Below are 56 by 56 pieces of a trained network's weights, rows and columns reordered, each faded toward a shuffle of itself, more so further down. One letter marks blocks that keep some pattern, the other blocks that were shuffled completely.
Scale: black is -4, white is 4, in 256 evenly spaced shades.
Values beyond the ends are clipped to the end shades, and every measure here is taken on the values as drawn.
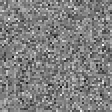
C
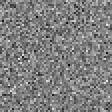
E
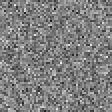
E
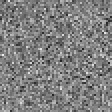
C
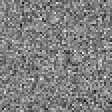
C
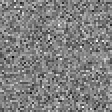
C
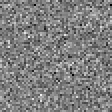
E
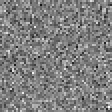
C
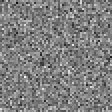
E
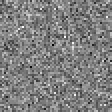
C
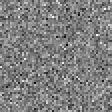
C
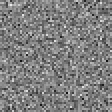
E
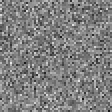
C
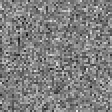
C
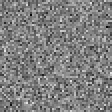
C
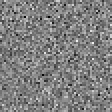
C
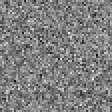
E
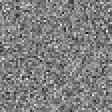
E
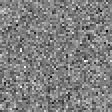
E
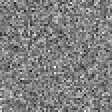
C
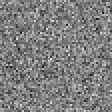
E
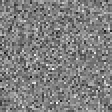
E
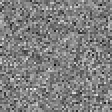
E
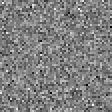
C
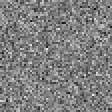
E
